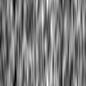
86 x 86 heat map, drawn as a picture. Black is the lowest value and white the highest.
Slope: none. Average level on the scale: 50%. Grain: streaks running down. Ninth with the highest average: bottom middle. Histogram: bell-shaped.
